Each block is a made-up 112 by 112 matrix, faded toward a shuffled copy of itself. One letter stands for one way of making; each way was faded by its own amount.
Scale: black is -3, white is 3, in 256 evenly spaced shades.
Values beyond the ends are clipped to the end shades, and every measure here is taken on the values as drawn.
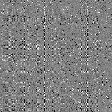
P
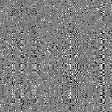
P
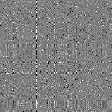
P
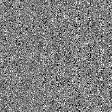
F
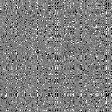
P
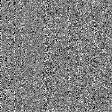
F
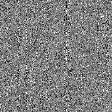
F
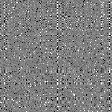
P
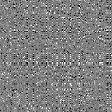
P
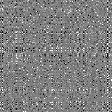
P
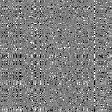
P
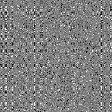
P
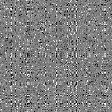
P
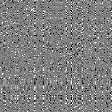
P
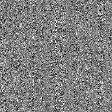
F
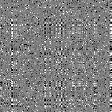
P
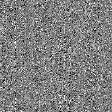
F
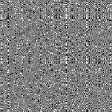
P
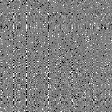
P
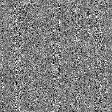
F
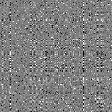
P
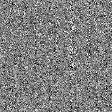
F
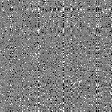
P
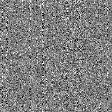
F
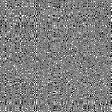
P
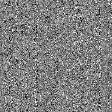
F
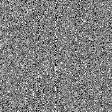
F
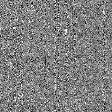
F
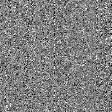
F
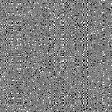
P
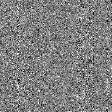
F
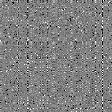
P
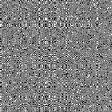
P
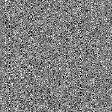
F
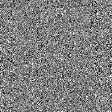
F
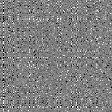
P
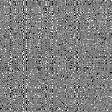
P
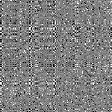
P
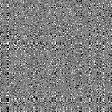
P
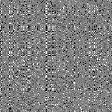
P
